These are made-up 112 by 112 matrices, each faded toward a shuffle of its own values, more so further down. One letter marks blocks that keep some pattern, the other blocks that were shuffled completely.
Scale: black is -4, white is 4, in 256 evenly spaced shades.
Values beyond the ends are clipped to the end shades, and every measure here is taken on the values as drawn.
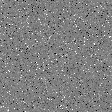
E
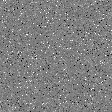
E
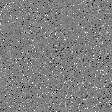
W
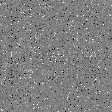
W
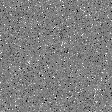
E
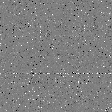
W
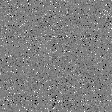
W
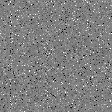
W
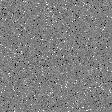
E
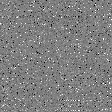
W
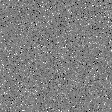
E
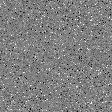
E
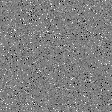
W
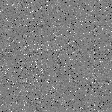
W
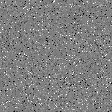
W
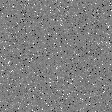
E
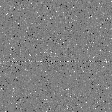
W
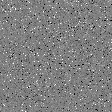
E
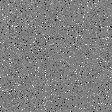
W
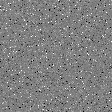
E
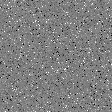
E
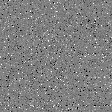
W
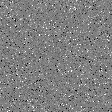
E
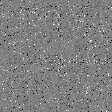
W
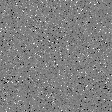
E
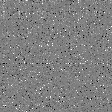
W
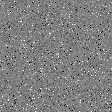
E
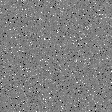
E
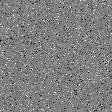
E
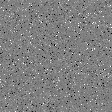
E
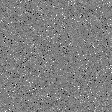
E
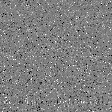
W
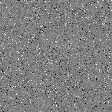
W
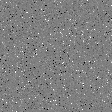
E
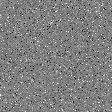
E
